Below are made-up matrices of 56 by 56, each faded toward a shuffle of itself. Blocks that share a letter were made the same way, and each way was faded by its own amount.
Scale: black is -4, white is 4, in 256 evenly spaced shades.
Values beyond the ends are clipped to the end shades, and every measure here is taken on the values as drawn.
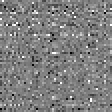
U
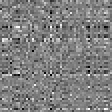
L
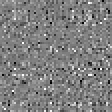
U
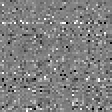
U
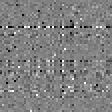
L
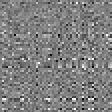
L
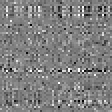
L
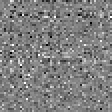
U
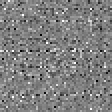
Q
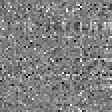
Q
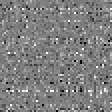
U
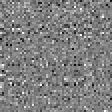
Q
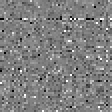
U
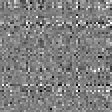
L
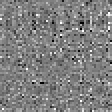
U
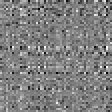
L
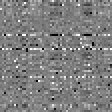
L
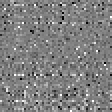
Q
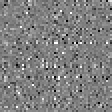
U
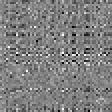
L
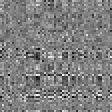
L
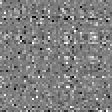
U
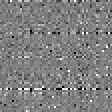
L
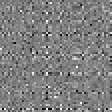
L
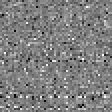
Q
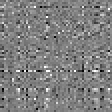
L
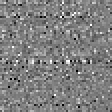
U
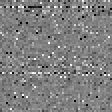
Q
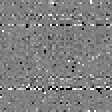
L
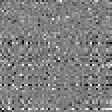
L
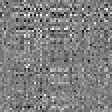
L
